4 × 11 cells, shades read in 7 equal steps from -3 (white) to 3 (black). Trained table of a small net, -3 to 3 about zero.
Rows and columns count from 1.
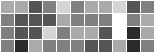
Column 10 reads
1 0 2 2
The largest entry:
2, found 3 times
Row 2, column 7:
0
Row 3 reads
0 1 1 -2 0 -1 -1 1 -3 2 -1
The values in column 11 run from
-1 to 0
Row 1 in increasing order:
-2 -2 -1 -1 -1 -1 0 0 0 1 1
